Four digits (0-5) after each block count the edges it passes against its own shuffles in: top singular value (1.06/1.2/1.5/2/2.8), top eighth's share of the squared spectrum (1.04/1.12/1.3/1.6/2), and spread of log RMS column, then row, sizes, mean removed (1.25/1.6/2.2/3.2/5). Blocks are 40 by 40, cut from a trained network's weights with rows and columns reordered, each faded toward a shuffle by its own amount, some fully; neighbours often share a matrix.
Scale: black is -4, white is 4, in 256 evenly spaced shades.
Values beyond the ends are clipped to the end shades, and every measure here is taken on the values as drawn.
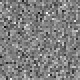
1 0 0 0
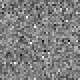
1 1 0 1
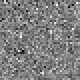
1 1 0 0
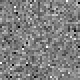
0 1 0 0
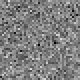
2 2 0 0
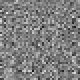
3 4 2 2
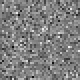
0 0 0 0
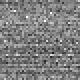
3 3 0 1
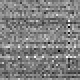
4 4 1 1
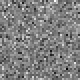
1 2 0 0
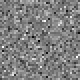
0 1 0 0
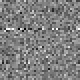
3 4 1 2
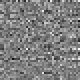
3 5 2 2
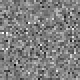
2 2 0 1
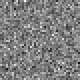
1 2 0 0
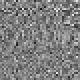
3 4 1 2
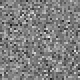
0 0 0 0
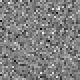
0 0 0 0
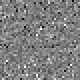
0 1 0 0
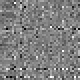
2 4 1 2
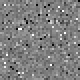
1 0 0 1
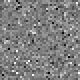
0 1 0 0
